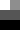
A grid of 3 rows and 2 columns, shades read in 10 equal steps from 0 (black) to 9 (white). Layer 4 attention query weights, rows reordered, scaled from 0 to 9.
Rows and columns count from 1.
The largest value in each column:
9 5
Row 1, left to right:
9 5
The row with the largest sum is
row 1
